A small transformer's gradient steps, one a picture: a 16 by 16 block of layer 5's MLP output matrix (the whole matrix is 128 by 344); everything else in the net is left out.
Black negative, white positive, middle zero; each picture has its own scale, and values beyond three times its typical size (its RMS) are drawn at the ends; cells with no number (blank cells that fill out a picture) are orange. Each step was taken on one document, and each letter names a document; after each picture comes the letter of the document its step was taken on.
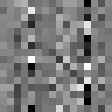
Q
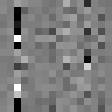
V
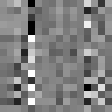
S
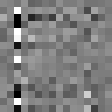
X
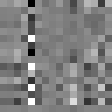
S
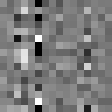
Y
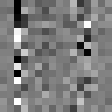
V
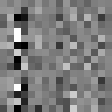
Y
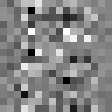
Y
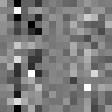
X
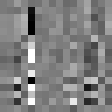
S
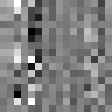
S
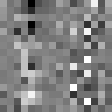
X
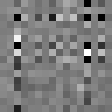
V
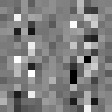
X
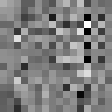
V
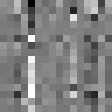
S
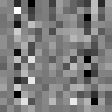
X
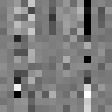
Q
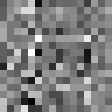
Y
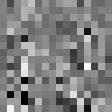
Y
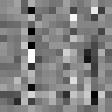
S
